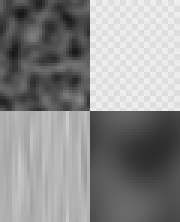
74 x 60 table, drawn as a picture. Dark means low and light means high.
The table splits into 2 rows of 2 panels. Panel 1,1: low, blotchy. Panel 1,2: very high, checkered, faint in contrast. Panel 2,1: high, streaked downward, faint in contrast. Panel 2,2: low, smooth.
